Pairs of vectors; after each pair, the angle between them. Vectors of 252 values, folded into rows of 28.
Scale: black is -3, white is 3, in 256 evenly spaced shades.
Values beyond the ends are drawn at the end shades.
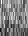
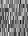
orthogonal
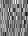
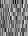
nearly opposite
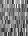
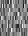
orthogonal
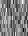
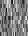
nearly opposite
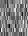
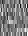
partly aligned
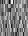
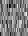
orthogonal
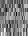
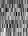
nearly parallel
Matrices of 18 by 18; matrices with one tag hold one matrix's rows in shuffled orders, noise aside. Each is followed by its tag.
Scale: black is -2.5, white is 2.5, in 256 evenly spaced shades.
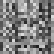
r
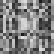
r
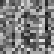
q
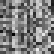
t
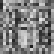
r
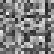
q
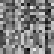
q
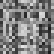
r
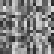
t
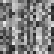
t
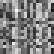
t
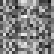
r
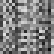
r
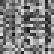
q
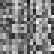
t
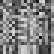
r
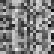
t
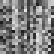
t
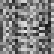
r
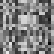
r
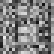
r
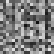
q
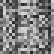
r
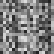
r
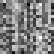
t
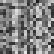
t
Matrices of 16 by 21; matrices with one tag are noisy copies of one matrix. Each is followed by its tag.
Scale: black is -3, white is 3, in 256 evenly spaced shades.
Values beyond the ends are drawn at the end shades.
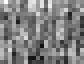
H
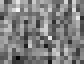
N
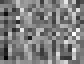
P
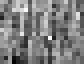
N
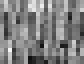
H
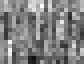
H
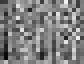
P
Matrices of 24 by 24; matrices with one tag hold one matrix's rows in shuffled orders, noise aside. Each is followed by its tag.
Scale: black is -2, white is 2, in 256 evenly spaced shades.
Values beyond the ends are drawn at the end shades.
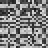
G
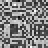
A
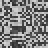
A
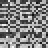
G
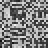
A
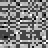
G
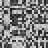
A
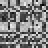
G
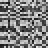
G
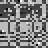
G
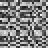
G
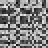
G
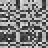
G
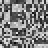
A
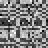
G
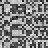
A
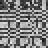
G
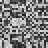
A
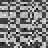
G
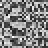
A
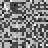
A
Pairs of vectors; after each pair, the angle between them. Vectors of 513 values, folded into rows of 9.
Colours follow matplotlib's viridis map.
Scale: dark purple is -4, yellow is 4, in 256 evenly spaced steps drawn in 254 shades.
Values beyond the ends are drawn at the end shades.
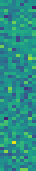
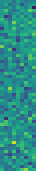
nearly parallel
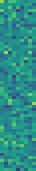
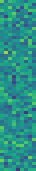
nearly parallel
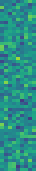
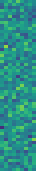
partly opposed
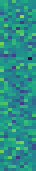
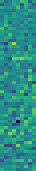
orthogonal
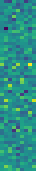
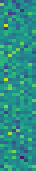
partly aligned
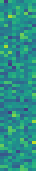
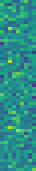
orthogonal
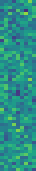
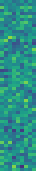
orthogonal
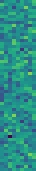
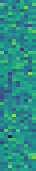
nearly parallel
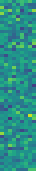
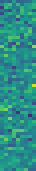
nearly opposite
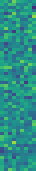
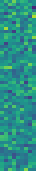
nearly parallel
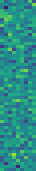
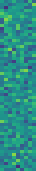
nearly parallel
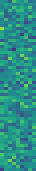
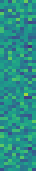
partly aligned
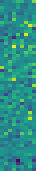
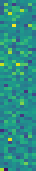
orthogonal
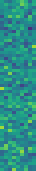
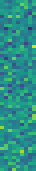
nearly parallel
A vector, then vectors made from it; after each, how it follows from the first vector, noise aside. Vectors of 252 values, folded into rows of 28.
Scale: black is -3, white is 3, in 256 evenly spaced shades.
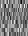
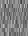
shrunk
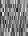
wrapped around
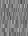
shrunk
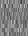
shrunk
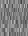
shrunk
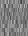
shrunk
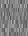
shrunk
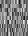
wrapped around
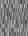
shrunk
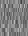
shrunk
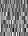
wrapped around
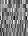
wrapped around
